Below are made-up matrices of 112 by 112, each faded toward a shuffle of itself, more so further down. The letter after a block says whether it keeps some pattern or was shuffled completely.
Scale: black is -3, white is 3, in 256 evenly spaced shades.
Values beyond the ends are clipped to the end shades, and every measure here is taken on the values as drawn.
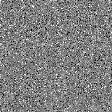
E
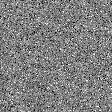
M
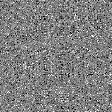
E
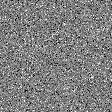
M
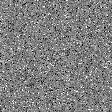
M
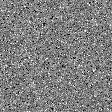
M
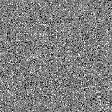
E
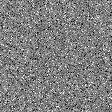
M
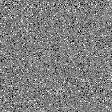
E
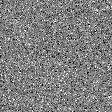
M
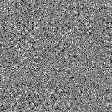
E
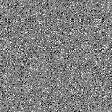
E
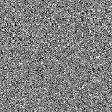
E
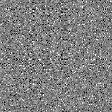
E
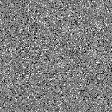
E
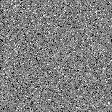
M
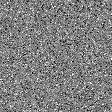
M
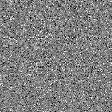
E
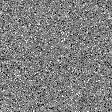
M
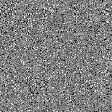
E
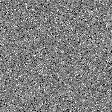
M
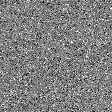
M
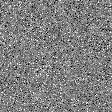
M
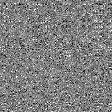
E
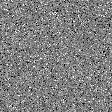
M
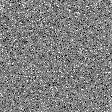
M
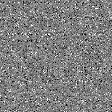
E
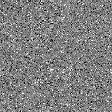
E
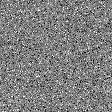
M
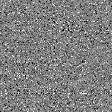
E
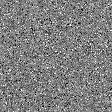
M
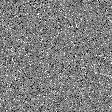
M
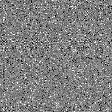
E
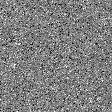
M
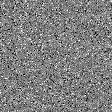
M
